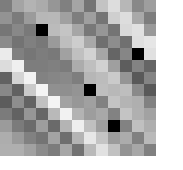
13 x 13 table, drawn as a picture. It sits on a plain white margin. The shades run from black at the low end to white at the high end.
Average level on the scale: 60%. Mirror symmetry: none. Calmest part: bottom left. Lone odd cells: 4, each lower than its neighbours. Slope: none.
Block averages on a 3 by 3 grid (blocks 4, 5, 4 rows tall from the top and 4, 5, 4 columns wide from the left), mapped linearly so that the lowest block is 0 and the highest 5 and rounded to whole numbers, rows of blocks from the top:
035 | 331 | 152
